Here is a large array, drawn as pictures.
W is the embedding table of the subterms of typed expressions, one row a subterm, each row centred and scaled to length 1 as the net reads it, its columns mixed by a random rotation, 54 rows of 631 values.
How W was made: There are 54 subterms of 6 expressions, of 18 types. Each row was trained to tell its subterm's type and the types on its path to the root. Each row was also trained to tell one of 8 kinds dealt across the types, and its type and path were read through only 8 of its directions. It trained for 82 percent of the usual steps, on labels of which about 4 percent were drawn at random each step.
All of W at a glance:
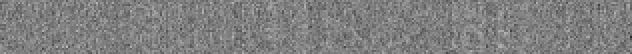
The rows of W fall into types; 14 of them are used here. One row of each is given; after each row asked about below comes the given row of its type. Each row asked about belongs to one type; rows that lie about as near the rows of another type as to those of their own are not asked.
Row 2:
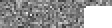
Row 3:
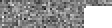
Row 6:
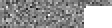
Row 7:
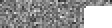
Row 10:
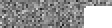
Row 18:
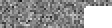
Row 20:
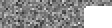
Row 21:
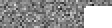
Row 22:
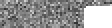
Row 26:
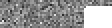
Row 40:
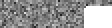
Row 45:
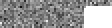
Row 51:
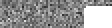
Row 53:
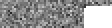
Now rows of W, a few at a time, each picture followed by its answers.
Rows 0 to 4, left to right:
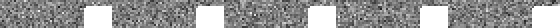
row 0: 51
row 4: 40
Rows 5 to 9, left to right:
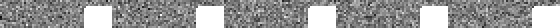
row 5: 45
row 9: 40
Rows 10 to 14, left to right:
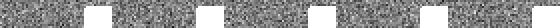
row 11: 6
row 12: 3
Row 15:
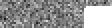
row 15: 45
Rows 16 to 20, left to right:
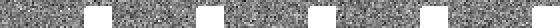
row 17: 45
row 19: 10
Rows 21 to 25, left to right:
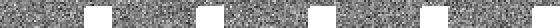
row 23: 6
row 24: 10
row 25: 3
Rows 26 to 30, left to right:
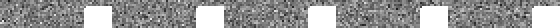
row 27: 18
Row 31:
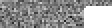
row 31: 18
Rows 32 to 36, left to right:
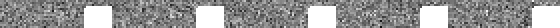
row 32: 21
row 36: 51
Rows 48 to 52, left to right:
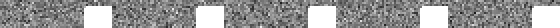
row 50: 53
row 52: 18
